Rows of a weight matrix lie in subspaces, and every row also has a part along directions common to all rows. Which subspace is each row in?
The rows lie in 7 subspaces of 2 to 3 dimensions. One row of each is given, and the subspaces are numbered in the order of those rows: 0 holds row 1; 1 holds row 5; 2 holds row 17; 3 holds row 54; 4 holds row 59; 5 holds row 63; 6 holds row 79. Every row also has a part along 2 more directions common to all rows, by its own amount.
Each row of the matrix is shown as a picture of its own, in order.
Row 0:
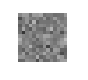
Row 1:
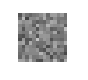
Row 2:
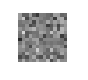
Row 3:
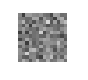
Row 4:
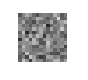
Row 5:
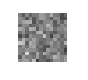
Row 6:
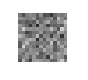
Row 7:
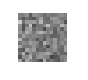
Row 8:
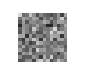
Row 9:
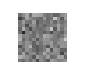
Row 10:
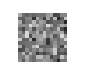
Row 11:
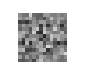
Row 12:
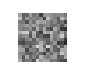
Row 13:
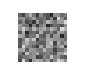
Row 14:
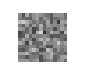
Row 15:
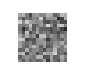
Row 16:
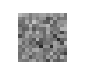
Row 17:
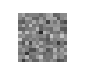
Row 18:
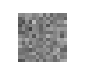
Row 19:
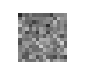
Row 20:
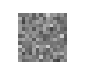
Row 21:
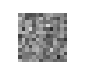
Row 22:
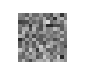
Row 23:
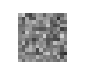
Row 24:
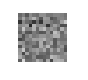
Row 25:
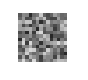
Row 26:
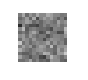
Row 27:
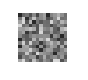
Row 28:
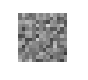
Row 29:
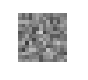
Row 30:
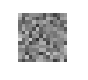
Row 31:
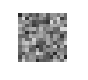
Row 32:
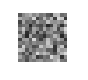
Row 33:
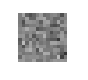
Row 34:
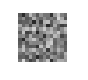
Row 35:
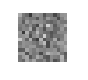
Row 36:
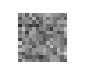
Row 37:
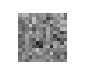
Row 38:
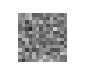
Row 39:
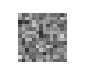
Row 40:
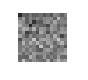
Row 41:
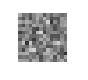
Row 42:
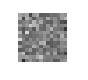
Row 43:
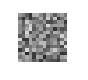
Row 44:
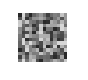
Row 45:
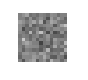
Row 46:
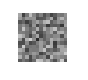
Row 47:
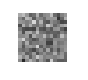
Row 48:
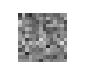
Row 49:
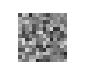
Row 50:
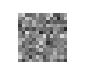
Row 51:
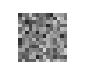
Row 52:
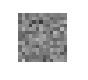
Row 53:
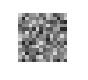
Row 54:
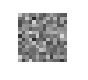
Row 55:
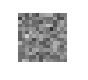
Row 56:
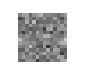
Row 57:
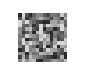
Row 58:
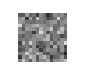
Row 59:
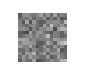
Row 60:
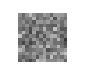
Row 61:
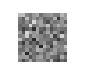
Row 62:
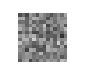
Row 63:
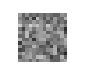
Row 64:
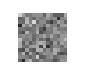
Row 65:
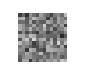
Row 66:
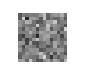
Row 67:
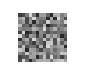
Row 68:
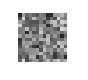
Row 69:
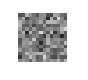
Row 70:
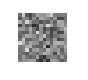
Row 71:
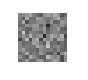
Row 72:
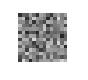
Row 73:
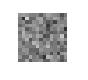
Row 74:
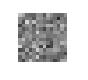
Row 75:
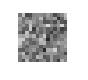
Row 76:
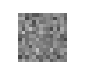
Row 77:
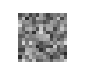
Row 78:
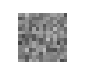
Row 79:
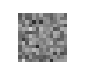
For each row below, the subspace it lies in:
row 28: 0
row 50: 6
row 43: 6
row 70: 5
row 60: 3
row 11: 2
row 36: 5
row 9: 4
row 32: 5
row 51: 1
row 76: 4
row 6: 0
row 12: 4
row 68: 1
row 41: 2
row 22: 2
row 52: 6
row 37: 1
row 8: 4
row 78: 3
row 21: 4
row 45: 6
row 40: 1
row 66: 0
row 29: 2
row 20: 4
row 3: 2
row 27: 4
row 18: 4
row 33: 2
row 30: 0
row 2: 4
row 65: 3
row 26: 5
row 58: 5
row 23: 2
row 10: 5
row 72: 3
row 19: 1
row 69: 6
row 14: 2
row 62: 3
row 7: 6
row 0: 4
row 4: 0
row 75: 3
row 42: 5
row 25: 2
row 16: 1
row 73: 0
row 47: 6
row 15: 3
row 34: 6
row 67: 3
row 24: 6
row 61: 1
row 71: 0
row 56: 4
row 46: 0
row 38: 6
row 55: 5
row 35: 0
